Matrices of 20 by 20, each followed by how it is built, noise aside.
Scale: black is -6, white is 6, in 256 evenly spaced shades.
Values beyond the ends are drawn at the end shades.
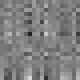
low rank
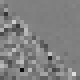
lower triangular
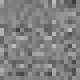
low rank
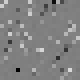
sparse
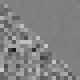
lower triangular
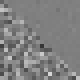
lower triangular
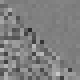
lower triangular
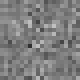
low rank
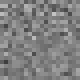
low rank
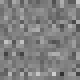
low rank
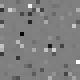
sparse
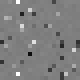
sparse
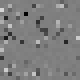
sparse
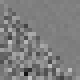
lower triangular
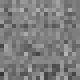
low rank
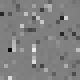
sparse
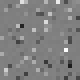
sparse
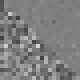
lower triangular
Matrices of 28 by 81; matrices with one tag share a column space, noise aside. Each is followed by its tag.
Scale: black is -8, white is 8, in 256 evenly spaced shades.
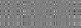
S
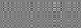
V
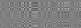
V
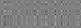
S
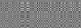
V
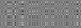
S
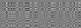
V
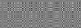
V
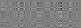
V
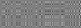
S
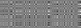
S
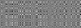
S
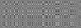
S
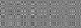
S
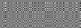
V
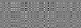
V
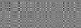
V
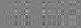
S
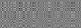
V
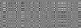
V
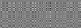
V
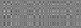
S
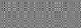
V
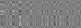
S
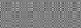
V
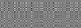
V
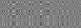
S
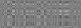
S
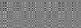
V
